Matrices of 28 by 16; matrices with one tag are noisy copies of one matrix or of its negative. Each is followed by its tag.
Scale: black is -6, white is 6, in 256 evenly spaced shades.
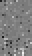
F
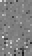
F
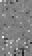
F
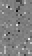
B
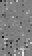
F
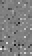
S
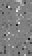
B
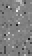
B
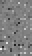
S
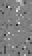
B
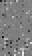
F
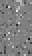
B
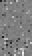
F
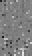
F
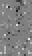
B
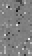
B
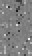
B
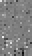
F
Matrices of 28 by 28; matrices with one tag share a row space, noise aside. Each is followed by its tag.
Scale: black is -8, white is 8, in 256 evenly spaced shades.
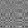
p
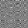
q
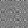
q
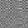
p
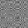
q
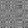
p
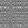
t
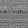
t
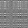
t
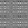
t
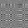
p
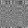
p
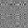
q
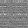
t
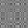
q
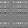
t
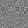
q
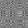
p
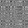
p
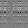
t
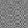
q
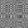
p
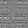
t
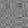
p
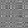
p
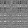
t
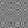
q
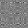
q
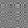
q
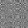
q
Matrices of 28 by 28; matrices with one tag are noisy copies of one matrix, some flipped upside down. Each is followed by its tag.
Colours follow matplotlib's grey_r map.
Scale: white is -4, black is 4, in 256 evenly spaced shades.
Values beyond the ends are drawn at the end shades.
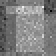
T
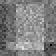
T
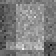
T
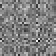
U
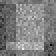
T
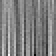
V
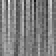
V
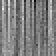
V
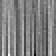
V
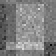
T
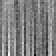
V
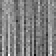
V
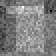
T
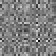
U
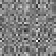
U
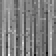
V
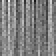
V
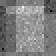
T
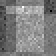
T
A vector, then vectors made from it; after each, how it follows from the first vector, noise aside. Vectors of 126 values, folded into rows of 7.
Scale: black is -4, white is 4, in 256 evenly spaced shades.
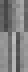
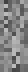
sign-scrambled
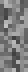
sign-scrambled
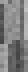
wrapped around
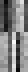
scaled up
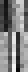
scaled up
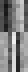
scaled up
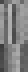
wrapped around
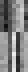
scaled up
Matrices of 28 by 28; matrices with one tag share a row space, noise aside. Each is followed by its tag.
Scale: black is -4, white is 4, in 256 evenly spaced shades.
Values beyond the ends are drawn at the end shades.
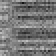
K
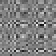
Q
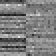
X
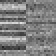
X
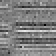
K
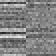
X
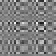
Q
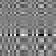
Q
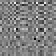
Q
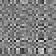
Q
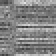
K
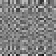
Q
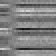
K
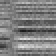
K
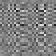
Q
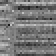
K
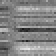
K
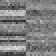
X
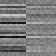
X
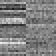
X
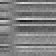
K
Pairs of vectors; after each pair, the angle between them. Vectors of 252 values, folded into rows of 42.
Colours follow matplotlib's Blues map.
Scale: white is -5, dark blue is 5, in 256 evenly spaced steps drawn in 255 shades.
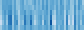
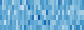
orthogonal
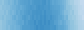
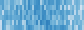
partly aligned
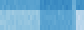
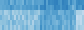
nearly parallel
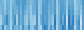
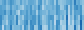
nearly opposite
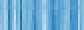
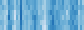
nearly parallel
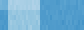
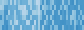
partly aligned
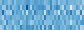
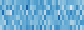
nearly parallel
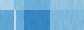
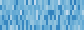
orthogonal
